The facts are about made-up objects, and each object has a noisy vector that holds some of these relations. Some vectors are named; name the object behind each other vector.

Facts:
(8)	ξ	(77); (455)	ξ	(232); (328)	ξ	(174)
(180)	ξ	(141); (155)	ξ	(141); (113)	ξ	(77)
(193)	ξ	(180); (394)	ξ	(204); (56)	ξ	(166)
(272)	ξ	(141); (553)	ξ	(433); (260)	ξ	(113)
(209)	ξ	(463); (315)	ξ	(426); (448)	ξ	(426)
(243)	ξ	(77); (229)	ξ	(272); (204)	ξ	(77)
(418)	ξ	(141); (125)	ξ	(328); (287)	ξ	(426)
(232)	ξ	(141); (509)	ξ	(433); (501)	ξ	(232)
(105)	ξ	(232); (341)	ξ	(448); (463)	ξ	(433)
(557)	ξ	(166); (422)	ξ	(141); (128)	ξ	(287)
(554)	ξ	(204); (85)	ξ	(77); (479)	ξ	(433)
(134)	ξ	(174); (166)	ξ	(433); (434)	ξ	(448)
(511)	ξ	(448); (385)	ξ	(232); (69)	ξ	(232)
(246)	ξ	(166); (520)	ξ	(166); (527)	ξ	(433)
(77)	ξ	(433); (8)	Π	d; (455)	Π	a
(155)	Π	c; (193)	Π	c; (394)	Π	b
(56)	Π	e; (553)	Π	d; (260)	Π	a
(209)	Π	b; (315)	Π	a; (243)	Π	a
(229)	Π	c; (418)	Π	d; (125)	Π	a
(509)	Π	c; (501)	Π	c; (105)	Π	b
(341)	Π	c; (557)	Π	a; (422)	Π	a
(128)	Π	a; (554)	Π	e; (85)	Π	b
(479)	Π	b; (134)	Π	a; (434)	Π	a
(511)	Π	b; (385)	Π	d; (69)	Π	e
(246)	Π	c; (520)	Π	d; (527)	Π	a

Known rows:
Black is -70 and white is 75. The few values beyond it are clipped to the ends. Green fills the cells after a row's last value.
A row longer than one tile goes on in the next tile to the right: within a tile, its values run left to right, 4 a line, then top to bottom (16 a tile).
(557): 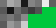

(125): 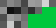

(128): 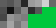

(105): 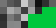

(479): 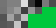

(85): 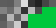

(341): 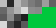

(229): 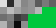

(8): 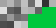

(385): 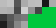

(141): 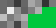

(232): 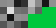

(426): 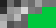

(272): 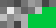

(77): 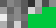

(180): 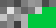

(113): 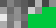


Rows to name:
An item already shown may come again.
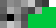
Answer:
(69)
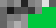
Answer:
(527)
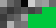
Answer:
(455)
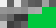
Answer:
(509)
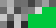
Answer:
(463)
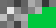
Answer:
(141)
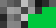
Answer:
(105)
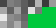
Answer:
(204)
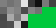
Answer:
(209)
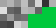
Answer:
(8)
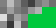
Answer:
(433)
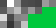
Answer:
(166)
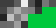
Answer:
(511)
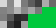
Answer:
(246)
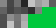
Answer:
(422)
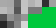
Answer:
(418)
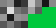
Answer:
(232)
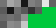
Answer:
(557)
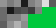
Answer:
(527)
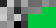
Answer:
(328)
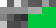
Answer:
(509)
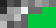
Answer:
(448)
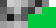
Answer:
(56)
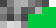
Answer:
(554)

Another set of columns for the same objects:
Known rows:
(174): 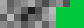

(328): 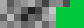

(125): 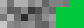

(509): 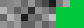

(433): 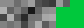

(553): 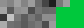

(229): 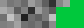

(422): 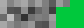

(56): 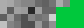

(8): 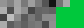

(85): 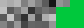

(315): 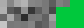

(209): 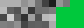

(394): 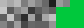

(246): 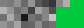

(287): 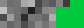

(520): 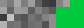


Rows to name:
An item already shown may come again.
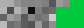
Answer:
(554)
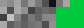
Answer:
(8)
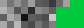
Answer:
(341)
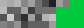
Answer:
(479)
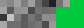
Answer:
(553)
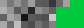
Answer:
(341)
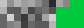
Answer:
(105)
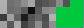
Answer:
(448)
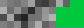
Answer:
(166)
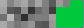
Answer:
(422)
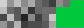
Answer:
(511)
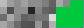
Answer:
(69)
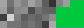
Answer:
(418)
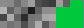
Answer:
(433)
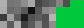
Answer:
(448)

